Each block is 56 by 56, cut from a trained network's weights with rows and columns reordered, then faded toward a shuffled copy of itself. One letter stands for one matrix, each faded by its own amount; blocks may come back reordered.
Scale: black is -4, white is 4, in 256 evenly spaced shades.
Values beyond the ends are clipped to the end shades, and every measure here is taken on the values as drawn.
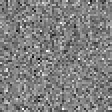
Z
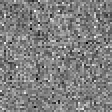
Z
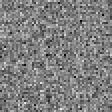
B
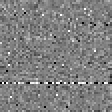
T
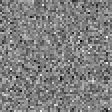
B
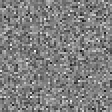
Z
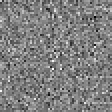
Z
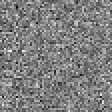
B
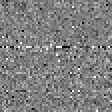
T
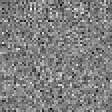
T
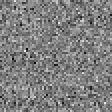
B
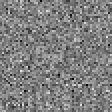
B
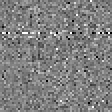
T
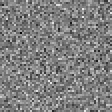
B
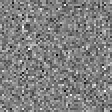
Z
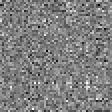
T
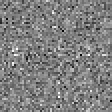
Z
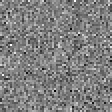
B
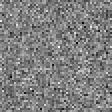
B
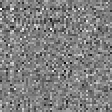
T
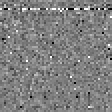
T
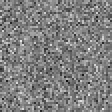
B
